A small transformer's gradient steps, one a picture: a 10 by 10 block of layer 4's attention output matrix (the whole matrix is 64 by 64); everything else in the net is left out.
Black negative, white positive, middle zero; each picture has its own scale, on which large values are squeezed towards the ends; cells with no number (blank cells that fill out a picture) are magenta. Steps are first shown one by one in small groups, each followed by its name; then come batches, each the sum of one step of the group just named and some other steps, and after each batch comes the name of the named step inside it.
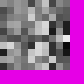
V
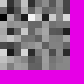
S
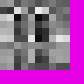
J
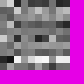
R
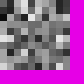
S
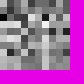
S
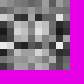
V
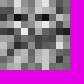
S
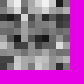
R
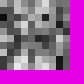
S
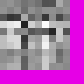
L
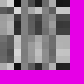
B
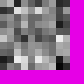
B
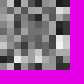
B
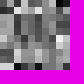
B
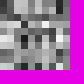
L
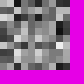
B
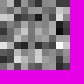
B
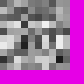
L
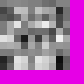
L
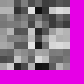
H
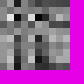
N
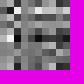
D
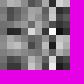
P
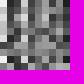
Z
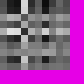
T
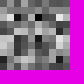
N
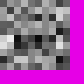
D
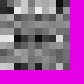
D
